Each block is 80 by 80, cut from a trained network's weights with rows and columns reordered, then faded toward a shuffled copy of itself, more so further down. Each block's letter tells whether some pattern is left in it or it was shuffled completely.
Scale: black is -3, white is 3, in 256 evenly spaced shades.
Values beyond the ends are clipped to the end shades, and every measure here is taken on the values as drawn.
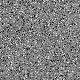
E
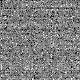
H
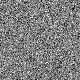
E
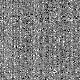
H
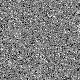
E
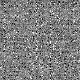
H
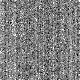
H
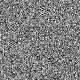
E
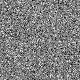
E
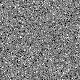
E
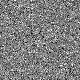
E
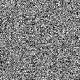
H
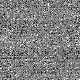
H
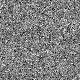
E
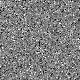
E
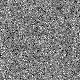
E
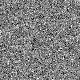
E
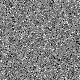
E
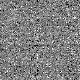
H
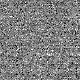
H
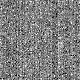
H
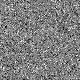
E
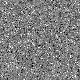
E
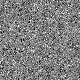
E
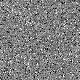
E
